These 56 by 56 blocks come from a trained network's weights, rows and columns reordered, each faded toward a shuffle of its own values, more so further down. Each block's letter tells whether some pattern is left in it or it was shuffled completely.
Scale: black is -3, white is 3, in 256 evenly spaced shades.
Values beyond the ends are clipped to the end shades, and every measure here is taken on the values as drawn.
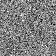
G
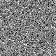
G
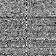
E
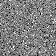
G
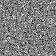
G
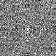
E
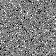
G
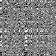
E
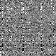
E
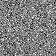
G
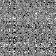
E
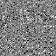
E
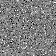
G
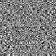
E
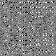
E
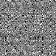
E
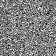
G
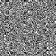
E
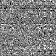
E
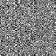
E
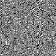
E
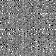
E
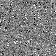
G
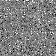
G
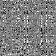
E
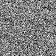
G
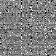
E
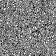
G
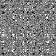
E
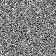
G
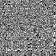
E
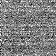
E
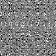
E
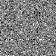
E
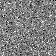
G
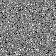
G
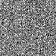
E
